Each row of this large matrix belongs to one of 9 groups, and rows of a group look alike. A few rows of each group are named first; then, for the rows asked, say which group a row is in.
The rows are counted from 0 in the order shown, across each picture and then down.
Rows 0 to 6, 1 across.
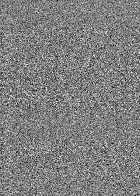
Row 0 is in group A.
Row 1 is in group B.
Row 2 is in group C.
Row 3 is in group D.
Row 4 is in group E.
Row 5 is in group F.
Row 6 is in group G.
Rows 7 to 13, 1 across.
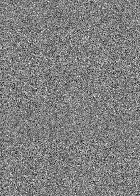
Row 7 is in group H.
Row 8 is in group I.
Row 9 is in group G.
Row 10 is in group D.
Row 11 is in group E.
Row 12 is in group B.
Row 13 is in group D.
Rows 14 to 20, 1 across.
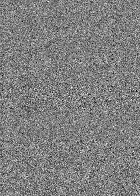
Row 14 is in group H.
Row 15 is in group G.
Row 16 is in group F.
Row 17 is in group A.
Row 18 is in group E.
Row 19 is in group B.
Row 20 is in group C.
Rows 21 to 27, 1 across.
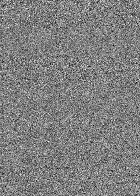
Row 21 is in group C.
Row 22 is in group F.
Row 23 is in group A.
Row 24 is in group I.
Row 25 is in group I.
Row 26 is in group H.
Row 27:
A
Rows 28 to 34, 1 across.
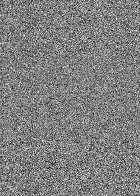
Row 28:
A
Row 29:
A
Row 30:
D
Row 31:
G
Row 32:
I
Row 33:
C
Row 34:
A
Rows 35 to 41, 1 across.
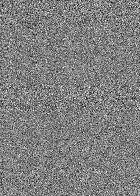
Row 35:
A
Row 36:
D
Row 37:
D
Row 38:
C
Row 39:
H
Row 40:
I
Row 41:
B
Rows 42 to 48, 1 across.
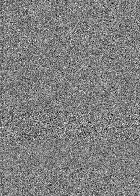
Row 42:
F
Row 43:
I
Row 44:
A
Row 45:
F
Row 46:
A
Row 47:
I
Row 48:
B
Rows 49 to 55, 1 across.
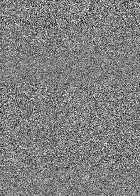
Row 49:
C
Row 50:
D
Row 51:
H
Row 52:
D
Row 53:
E
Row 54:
H
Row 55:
I
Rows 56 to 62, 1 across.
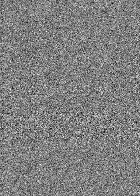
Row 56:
F
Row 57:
A
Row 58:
G
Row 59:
G
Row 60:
B
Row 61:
G
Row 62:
E
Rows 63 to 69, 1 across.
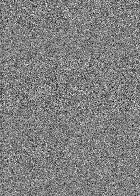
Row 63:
D
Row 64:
G
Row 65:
C
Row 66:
F
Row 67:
B
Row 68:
D
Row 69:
G
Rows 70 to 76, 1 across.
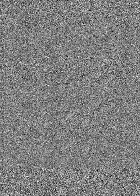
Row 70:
A
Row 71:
F
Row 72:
H
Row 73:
H
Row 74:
I
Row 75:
I
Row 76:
C
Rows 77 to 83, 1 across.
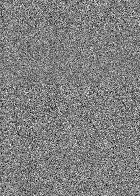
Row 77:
B
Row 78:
E
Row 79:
I
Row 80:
C
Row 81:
D
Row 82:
G
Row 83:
A
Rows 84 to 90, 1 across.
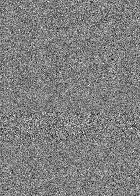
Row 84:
H
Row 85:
G
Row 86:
F
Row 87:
I
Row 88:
C
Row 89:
B
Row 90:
G
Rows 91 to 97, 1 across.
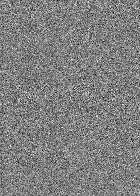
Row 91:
G
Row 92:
I
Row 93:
A
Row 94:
I
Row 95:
E
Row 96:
D
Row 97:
B
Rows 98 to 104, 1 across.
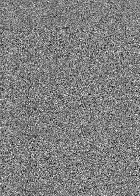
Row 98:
H
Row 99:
B
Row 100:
E
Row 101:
A
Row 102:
A
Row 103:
G
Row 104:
A
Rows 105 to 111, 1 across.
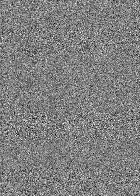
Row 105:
G
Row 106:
A
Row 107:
D
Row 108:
E
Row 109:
D
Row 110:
I
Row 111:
A
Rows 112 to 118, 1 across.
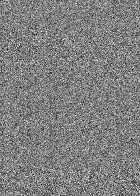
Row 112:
G
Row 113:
D
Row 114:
B
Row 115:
E
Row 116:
E
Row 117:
I
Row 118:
C
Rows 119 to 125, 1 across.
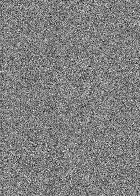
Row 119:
B
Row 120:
I
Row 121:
A
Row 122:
C
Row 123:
B
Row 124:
D
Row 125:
I
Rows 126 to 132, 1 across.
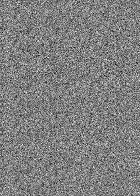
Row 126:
I
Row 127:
E
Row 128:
H
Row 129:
E
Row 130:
E
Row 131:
B
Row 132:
E
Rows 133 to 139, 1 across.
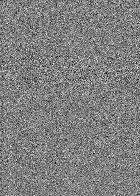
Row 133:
E
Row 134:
D
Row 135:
A
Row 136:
I
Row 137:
F
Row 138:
D
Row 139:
D
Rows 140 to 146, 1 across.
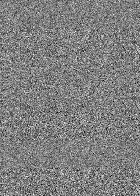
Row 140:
E
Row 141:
C
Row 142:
G
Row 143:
C
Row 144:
A
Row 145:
I
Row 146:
C
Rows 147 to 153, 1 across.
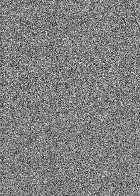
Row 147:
C
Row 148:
D
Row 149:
F
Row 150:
E
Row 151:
G
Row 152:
E
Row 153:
H
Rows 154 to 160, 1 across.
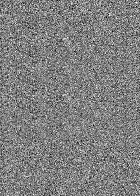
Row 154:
A
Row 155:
D
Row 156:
D
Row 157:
D
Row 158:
D
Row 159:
B
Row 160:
C
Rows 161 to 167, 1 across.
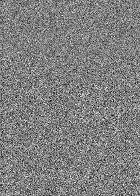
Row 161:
E
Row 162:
I
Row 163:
G
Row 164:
B
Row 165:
F
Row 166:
B
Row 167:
C
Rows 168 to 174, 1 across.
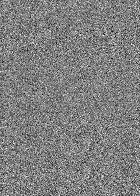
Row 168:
G
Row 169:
F
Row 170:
A
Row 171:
D
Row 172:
A
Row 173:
C
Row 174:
C
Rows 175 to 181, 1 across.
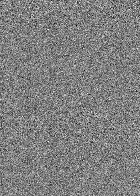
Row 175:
G
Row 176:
H
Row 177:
E
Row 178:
A
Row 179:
B
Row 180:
H
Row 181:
B
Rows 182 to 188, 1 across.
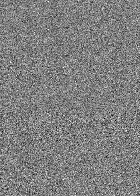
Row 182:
H
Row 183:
H
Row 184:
D
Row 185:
G
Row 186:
F
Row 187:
A
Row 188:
D
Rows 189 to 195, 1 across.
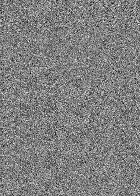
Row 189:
F
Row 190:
I
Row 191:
G
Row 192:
C
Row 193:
C
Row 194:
C
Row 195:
F
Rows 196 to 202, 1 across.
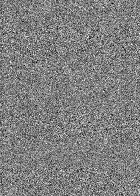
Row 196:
F
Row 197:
C
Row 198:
D
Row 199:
F
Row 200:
A
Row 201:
G
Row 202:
B
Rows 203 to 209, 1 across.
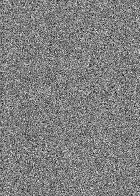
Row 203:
G
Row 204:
B
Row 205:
C
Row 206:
F
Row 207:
A
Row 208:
D
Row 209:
E
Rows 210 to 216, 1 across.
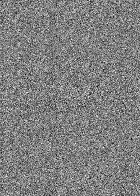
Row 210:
E
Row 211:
I
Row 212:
I
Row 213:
C
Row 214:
E
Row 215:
F
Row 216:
C
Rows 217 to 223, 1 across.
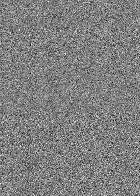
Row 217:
H
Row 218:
G
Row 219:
G
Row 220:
I
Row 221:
E
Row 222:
A
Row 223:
A
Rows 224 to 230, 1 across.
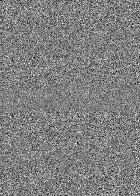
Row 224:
E
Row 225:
B
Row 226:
G
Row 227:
I
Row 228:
G
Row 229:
G
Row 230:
F
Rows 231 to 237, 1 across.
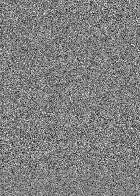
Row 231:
H
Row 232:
F
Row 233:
G
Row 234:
I
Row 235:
C
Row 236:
G
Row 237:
G
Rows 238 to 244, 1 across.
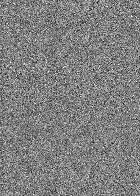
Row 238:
C
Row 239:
I
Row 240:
D
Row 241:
B
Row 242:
A
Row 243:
F
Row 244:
C
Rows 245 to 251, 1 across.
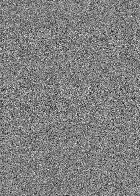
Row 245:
C
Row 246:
F
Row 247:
I
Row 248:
C
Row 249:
G
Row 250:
G
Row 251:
H
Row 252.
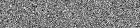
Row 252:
D
